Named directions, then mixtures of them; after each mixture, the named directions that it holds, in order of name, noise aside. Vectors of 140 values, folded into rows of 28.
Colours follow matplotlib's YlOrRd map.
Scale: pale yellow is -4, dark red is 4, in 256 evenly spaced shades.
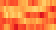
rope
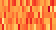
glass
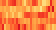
glass, rope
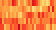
glass, rope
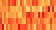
glass, rope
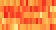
glass, rope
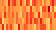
glass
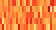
glass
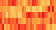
glass, rope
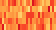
glass, rope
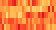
glass, rope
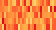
glass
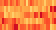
glass, rope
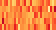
glass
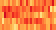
glass, rope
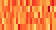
glass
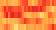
rope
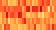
glass, rope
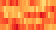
rope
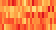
glass, rope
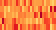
glass, rope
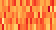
glass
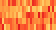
glass, rope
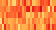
glass, rope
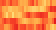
rope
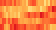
rope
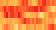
rope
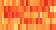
glass, rope
